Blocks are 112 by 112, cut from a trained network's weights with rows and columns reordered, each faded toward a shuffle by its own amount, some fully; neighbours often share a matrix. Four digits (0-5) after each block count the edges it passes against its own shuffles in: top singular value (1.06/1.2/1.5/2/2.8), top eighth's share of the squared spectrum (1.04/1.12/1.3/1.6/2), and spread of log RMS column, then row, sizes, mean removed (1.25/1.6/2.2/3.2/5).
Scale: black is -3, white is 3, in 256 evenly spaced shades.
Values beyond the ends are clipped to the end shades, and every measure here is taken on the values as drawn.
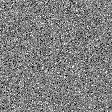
0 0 0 0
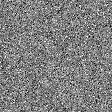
0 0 0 0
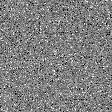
0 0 0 0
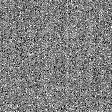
2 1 0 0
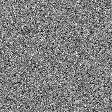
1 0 0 0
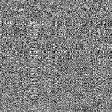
4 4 1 3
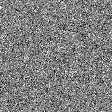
1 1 0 0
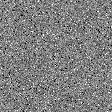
0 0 0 0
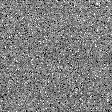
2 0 0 0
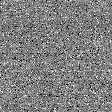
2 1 0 0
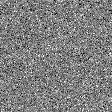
1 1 0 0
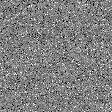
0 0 0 0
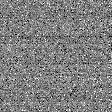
2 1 1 0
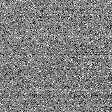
2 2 1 0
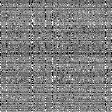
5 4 4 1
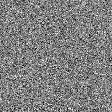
3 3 0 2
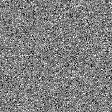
2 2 1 0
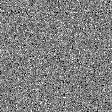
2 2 0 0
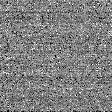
3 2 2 1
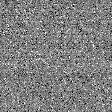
2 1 1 0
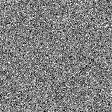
1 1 0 0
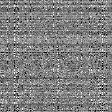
4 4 4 1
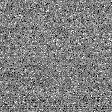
2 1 1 0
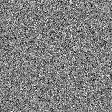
2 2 0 1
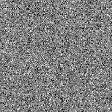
3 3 2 2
